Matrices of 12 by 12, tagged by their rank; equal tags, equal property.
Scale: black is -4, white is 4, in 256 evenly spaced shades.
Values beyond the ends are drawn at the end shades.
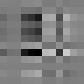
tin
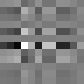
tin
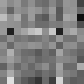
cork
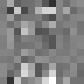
cork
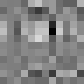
cork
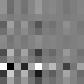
tin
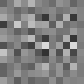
cork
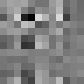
cork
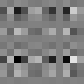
tin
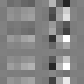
tin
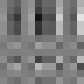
tin
